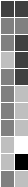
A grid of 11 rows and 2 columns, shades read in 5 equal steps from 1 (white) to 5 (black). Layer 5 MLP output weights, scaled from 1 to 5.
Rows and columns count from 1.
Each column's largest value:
4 5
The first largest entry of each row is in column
1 1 2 2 2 1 1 1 1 2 1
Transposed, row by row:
4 3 3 2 3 3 3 3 2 2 3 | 4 3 4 4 4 2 2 2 1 5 2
